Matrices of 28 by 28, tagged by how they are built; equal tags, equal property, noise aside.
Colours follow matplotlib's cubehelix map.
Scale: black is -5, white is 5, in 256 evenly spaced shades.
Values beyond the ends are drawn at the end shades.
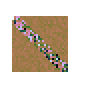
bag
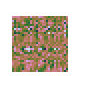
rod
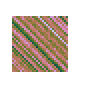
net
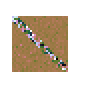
bag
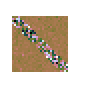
bag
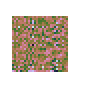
rod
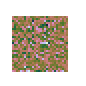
rod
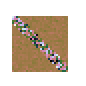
bag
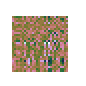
rod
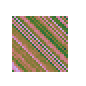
net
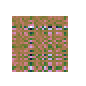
rod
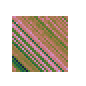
net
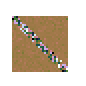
bag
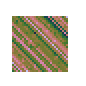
net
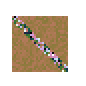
bag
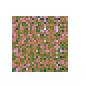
rod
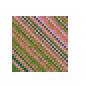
net
